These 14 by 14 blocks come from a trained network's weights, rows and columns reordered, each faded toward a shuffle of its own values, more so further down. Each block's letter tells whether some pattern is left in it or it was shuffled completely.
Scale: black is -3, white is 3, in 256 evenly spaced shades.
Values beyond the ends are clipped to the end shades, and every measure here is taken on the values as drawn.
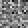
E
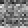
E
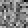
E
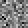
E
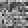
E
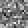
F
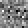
E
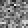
E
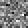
F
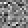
E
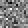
F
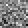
F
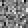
F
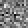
E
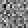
E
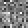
E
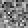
F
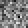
F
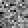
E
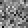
F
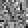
F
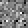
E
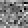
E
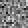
F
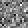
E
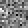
F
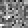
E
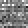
E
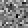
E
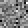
F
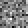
F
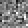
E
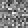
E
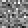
F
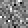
F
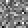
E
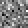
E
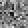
E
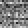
E
